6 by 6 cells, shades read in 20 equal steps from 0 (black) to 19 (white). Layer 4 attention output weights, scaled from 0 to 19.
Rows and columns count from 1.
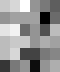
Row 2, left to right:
11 12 12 12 0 8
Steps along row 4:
up same down up down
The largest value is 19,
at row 1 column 3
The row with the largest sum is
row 4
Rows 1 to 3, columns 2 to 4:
16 19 11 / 12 12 12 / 18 8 11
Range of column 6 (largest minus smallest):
7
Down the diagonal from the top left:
15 12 8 11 9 13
